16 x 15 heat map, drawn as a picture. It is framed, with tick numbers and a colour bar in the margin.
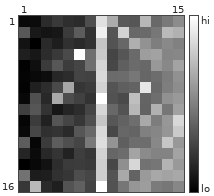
Slope: up to the right. Roughest part: top middle. Calmest part: top left. Odd lines: column 8.
